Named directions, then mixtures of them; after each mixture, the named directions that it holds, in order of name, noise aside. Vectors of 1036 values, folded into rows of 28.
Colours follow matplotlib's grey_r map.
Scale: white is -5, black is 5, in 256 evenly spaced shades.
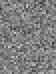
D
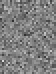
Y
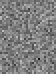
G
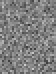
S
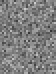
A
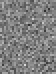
S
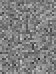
G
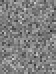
A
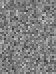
G, S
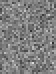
D, G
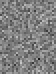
G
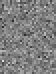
Y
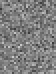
D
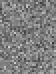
D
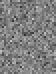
S, Y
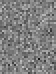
A, G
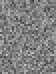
S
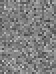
A, Y
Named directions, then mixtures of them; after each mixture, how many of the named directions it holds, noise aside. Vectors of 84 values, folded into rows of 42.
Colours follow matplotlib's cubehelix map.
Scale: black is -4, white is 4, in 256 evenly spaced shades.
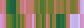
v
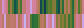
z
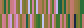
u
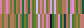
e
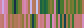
two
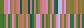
two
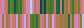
one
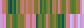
one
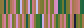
one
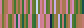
one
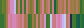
two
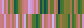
two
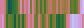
one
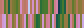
three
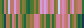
three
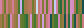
two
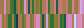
three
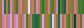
two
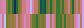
two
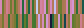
one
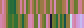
two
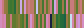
three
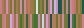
three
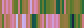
two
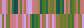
one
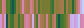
one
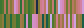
three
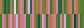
two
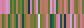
two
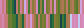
two
